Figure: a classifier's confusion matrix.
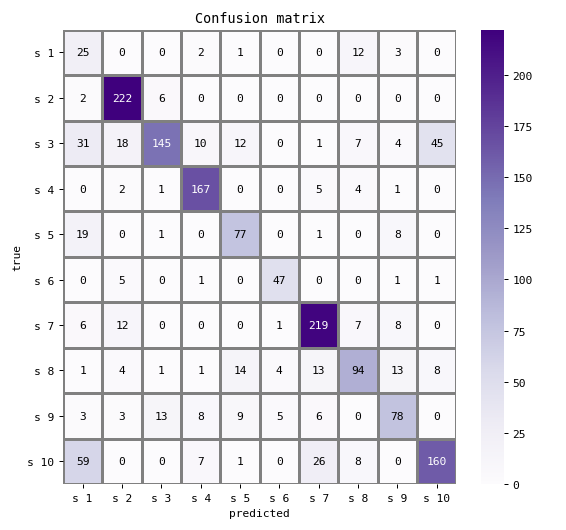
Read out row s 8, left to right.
1 4 1 1 14 4 13 94 13 8
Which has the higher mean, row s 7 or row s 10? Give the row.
s 10
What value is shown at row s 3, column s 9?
4
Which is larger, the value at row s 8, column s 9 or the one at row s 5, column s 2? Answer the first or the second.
the first
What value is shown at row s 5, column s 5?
77
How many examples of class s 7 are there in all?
253
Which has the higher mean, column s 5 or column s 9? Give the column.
s 9
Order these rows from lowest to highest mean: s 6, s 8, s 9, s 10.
s 6, s 9, s 8, s 10
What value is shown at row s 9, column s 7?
6
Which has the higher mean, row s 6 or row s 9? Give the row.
s 9
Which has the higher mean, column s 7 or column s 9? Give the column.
s 7
